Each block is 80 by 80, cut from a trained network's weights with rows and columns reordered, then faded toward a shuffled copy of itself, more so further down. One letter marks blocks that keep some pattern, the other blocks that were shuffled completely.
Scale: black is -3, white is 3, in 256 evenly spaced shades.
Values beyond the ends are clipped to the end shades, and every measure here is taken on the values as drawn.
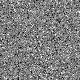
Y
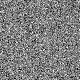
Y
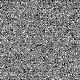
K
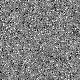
Y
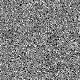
K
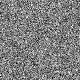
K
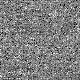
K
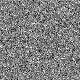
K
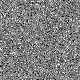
Y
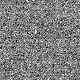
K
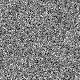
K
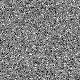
Y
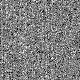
K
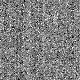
K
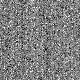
K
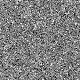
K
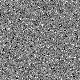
Y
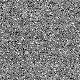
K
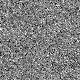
Y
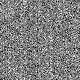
K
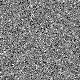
Y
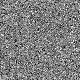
Y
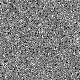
Y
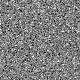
Y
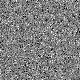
Y
